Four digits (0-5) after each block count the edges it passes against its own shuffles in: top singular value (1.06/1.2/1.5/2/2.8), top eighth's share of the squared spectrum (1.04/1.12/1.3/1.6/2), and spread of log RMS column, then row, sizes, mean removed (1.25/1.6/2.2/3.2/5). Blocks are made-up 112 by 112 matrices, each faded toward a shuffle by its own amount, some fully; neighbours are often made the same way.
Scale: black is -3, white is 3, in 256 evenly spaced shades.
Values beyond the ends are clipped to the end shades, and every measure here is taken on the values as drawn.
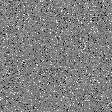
2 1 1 0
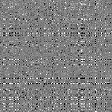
5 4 3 4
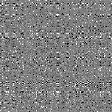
5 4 3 3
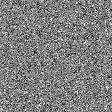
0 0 0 0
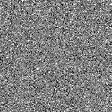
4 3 1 1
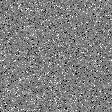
1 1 0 0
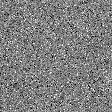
0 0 0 0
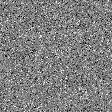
0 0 0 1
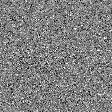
0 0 0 2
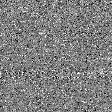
1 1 0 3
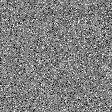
0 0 0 1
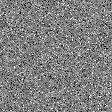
0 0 0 0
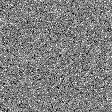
0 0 0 0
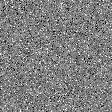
0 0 0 0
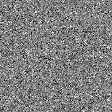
0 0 0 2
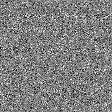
0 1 0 2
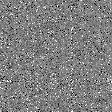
1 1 1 1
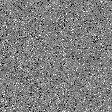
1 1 1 0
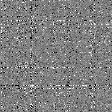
2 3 3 3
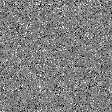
1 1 2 2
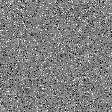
3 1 1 0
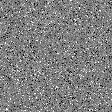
2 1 0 0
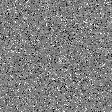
1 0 0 0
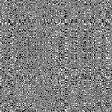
5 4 3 3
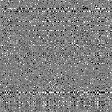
5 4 2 3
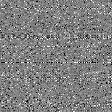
4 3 1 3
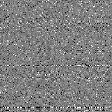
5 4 2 3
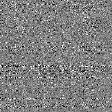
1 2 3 3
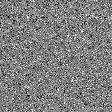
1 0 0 1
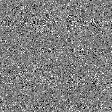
1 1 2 3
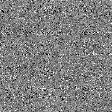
1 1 2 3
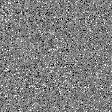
1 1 1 2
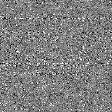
1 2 2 3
